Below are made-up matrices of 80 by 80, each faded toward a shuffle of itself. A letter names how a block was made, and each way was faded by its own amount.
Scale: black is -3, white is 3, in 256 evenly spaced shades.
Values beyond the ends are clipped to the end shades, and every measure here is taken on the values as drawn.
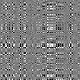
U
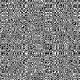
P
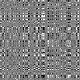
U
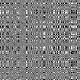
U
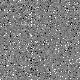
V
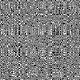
P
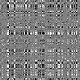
U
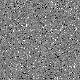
V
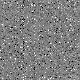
V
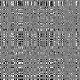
U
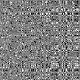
P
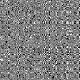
P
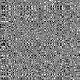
P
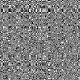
P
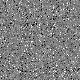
V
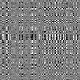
U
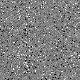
V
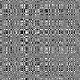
U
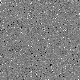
V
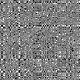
P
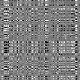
U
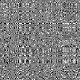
P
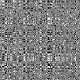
P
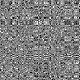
P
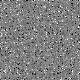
V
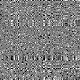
P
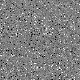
V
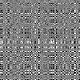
U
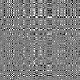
U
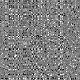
P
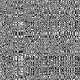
P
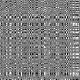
U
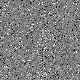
V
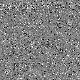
V
